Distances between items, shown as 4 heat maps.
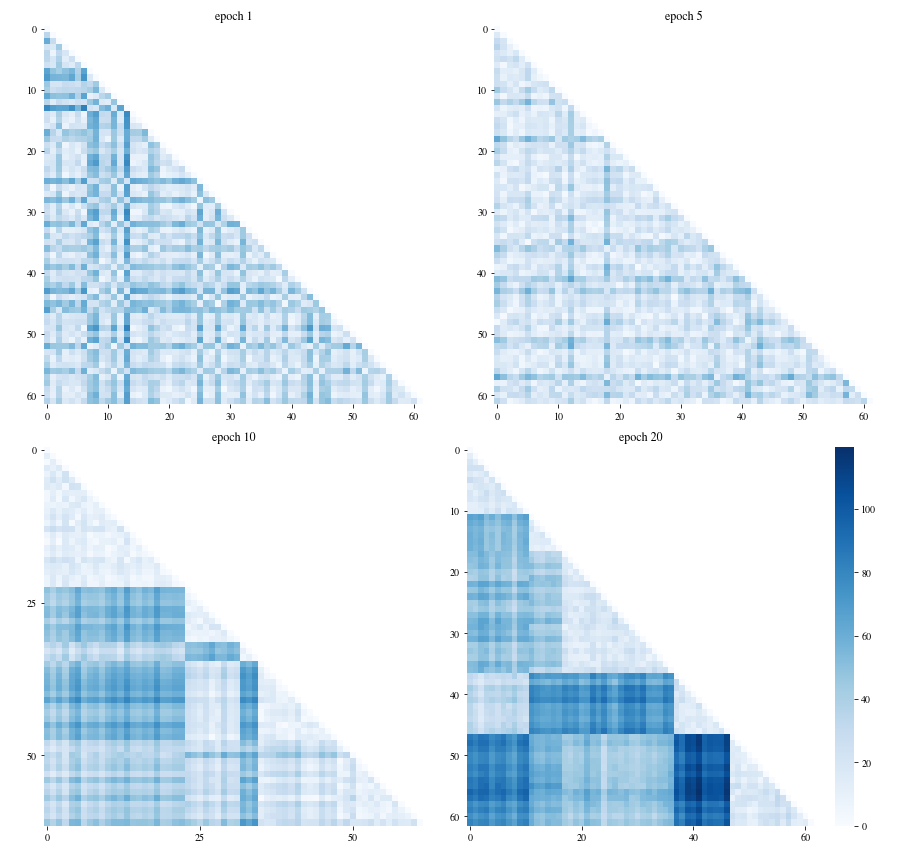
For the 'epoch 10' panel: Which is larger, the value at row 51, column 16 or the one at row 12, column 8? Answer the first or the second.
the first
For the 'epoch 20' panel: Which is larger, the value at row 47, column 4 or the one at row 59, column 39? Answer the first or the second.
the second
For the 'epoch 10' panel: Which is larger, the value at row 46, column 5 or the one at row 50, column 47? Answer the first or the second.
the first
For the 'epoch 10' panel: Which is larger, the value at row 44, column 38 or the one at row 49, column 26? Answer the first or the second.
the second
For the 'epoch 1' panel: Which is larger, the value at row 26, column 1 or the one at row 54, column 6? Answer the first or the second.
the second
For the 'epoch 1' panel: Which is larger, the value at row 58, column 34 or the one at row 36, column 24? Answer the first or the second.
the second
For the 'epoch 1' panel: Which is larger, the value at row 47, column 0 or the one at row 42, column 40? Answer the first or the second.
the second
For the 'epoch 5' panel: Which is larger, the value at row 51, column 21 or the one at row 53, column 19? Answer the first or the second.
the first
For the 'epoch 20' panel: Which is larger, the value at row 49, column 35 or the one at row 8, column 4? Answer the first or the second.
the first
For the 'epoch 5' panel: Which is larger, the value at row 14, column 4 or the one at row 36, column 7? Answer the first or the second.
the second
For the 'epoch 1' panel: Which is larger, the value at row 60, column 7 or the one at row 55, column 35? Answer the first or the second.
the first
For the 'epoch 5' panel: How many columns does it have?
62
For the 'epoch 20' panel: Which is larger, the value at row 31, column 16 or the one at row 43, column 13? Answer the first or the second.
the second
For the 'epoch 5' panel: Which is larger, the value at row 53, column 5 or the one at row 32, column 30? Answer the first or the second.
the first
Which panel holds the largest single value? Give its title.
epoch 20
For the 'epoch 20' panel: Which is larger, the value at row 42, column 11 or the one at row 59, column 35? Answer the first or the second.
the first
